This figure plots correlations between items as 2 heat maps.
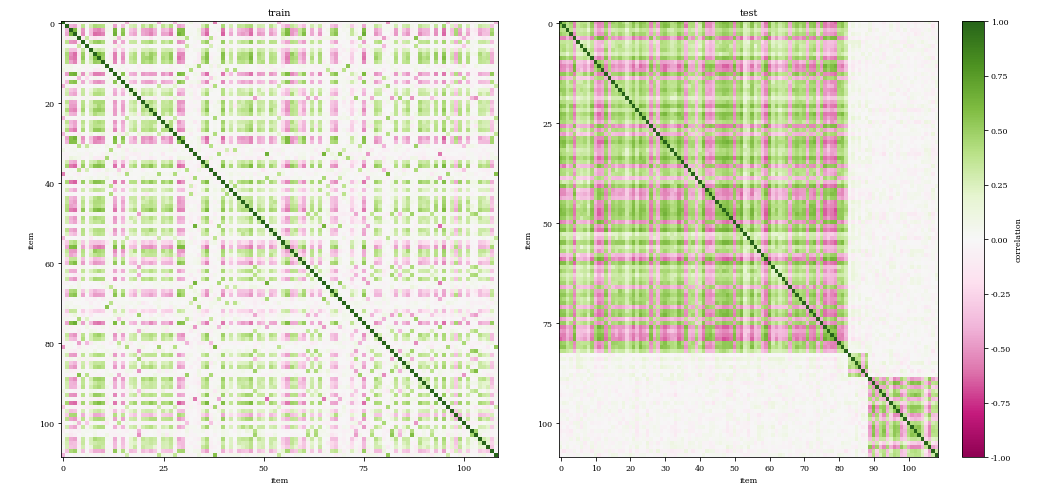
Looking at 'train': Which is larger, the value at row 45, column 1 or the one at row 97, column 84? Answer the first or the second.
the first
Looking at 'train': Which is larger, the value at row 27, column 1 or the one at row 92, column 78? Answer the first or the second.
the first
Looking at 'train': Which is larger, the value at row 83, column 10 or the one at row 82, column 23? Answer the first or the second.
the first
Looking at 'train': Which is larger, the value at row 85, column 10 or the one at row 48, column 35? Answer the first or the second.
the first
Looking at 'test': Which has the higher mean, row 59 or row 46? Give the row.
46
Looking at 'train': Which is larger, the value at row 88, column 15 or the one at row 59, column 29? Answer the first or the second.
the second
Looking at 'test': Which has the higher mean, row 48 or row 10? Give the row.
48
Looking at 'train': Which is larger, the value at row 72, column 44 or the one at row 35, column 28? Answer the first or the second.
the second
